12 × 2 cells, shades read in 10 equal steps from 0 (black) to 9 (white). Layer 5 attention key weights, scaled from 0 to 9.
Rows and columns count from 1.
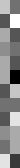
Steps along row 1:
down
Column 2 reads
4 9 3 4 3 0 7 4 8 6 6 2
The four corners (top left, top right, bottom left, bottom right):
7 4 8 2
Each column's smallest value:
3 0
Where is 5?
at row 4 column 1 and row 10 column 1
